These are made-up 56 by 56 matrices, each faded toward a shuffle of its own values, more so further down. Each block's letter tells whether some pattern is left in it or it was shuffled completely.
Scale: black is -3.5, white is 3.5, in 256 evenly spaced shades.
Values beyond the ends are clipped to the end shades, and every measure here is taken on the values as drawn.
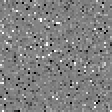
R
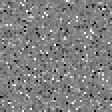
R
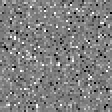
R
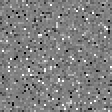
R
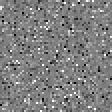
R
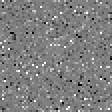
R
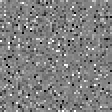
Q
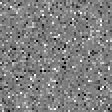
R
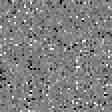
Q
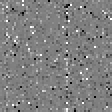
Q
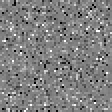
R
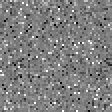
R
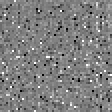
Q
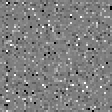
Q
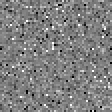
R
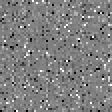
Q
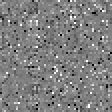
Q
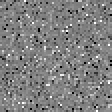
R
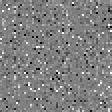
Q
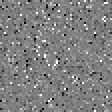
R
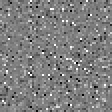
Q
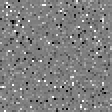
R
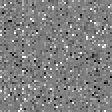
Q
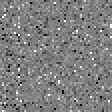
Q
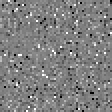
Q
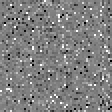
Q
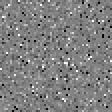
R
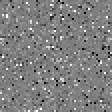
Q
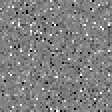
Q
